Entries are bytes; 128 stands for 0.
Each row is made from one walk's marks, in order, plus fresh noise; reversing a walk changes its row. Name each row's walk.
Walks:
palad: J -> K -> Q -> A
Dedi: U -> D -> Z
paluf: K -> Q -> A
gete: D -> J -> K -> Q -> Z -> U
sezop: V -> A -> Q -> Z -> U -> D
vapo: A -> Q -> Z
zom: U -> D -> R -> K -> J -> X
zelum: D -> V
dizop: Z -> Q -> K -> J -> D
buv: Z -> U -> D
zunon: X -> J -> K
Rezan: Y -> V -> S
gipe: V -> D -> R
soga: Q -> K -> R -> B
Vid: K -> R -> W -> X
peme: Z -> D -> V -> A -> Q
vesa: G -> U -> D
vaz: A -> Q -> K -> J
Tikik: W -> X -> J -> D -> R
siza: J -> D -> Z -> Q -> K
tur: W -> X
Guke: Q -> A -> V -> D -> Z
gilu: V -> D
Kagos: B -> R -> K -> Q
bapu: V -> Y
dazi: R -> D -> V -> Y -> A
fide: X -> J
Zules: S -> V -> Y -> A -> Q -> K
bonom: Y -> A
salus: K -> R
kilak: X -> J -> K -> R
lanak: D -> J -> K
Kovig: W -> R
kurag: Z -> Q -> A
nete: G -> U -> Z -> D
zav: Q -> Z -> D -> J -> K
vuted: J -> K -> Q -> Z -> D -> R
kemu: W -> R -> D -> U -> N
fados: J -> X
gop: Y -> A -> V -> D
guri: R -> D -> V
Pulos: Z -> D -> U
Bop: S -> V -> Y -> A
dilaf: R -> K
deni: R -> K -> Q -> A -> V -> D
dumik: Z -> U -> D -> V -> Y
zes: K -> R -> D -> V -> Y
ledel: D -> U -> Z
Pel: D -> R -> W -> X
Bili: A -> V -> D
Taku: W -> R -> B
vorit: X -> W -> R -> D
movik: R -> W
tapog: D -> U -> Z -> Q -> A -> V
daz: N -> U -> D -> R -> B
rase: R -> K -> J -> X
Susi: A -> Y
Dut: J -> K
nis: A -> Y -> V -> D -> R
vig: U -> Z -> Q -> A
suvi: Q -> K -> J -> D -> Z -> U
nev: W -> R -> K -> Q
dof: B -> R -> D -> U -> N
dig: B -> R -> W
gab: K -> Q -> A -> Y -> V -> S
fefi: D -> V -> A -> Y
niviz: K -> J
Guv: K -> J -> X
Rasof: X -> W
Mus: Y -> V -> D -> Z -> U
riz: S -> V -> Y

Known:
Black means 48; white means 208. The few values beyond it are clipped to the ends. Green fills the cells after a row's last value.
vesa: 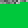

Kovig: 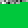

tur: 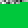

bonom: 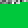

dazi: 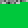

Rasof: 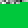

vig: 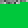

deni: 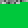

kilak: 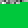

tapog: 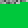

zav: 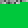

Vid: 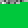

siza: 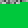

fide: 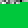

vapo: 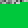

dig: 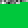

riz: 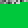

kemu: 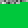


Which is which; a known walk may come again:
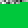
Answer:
tur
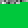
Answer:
rase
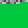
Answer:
gete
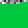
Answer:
niviz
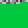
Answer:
lanak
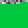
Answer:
kemu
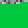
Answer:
gab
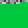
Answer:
siza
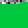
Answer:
Kovig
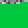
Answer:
zes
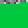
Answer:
Dedi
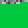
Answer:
deni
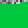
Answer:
gop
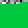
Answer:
fados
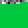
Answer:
dilaf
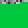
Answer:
soga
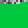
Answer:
riz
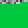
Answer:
vaz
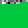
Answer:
movik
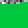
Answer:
salus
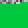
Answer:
vapo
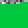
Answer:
Vid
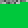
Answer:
zom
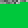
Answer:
vesa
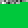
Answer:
Taku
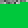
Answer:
vig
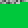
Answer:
fefi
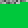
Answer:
tapog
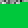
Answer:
palad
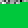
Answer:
Dut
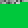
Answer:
Guke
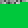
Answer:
zav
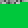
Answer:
suvi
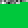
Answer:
dig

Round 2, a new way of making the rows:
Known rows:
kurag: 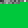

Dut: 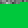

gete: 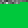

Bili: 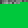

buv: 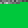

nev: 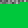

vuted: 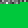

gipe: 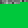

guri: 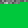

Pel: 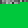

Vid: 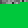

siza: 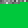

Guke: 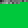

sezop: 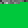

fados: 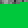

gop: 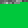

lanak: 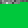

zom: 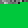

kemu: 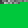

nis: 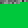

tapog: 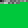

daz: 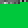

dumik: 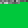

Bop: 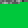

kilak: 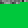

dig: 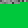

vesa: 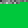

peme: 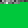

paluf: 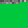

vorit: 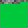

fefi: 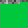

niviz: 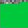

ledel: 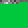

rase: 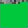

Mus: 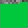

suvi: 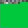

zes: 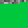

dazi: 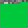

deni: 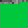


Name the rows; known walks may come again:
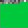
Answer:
kurag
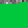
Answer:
bonom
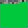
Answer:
nis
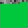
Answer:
Guv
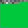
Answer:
vapo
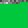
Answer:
Dedi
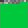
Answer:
vig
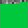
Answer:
gipe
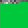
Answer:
ledel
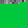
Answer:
Susi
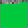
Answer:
gilu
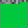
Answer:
dilaf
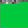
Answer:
zelum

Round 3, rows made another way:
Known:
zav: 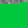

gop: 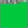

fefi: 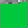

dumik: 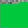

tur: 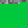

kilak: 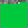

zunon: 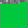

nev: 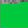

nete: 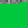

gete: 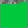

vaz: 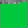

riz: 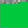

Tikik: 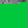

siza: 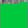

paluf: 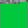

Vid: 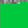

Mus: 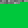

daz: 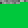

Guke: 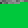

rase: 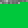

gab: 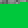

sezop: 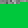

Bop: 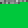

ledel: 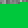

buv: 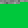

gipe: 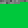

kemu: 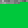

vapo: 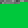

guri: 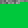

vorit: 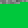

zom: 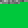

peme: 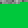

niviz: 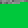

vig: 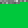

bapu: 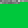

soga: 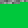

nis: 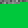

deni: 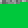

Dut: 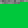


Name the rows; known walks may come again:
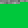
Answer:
buv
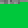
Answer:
vesa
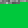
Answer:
palad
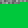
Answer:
bonom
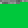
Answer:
dizop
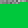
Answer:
zes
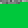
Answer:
gilu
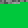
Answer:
Pulos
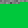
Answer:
Susi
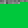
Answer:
salus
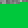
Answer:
ledel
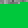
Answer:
Pel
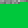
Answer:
riz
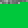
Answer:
rase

